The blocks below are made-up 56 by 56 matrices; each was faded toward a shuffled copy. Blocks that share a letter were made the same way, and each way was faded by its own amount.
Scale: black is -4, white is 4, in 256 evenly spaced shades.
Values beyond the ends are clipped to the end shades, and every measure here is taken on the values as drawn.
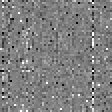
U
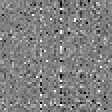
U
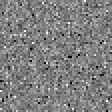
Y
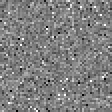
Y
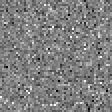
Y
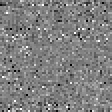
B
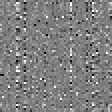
U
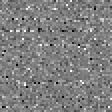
B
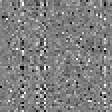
U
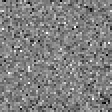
Y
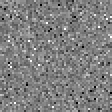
Y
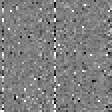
U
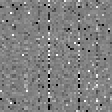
U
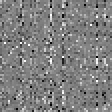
U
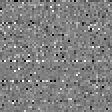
B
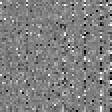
U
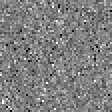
Y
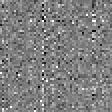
U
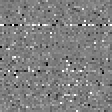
B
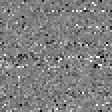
B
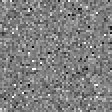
Y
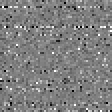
B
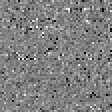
B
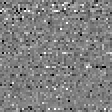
B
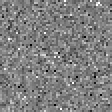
Y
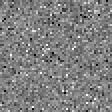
Y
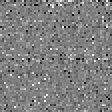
B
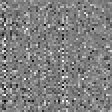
U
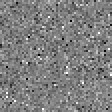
Y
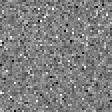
Y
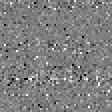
B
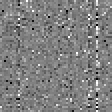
U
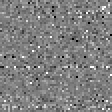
B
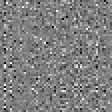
U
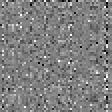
U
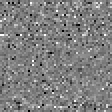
B
